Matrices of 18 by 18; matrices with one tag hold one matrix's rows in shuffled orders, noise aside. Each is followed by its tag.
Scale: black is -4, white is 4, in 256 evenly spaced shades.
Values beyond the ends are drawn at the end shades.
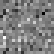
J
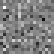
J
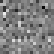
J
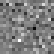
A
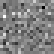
J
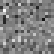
J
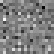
J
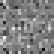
J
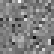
A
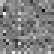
J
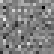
J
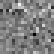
A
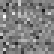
J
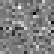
A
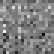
J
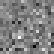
A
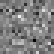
A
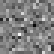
A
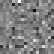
A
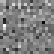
J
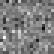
J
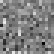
J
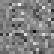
A
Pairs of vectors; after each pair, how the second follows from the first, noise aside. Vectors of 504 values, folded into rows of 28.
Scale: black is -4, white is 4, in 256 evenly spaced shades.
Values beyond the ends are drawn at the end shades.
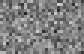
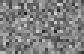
copied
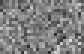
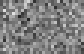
reversed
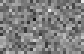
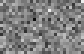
copied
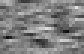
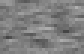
shrunk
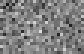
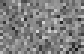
reversed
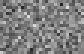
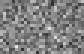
reversed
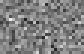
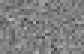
shrunk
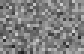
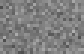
shrunk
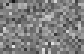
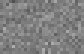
shrunk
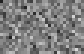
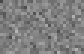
shrunk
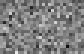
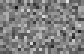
reversed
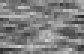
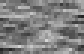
copied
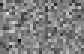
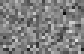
reversed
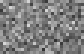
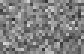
copied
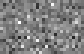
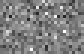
reversed
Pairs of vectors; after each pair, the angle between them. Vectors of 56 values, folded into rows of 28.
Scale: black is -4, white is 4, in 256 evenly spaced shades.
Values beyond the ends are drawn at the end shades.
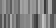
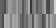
partly opposed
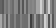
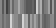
orthogonal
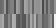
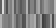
partly aligned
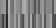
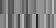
partly opposed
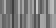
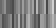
nearly parallel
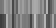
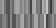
partly aligned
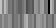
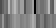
partly opposed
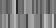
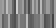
nearly opposite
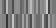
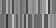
nearly parallel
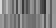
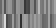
orthogonal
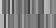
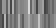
nearly opposite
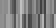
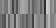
partly aligned
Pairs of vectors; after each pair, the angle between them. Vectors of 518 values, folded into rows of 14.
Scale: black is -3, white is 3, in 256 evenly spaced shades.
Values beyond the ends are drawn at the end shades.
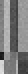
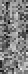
partly opposed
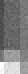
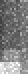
nearly parallel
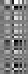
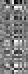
nearly opposite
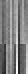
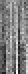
nearly parallel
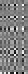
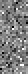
orthogonal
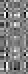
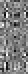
nearly opposite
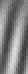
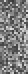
orthogonal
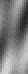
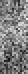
partly opposed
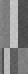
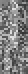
partly aligned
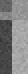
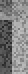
nearly parallel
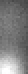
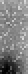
nearly opposite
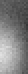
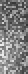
partly aligned
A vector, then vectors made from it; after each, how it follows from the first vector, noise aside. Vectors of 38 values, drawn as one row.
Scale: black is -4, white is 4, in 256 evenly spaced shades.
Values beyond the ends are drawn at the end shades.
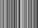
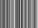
sign-scrambled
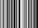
scaled up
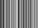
reversed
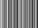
wrapped around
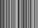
reversed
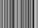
wrapped around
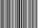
sign-scrambled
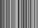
reversed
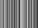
copied
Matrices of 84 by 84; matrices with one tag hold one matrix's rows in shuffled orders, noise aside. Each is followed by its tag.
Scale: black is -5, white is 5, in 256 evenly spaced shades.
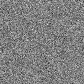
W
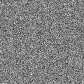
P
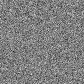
P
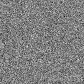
W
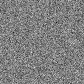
P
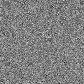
W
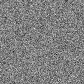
P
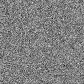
W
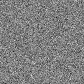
P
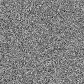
W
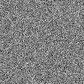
W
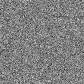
W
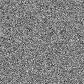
W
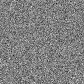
P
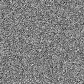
W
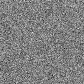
W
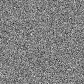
P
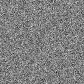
P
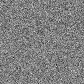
P
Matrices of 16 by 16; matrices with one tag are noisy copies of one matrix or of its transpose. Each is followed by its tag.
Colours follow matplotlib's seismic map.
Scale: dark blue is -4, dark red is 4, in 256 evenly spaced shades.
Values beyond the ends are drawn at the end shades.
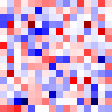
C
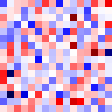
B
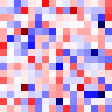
C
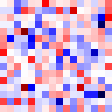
C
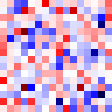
C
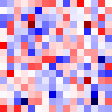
C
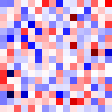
B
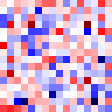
C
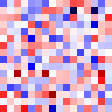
B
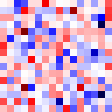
C
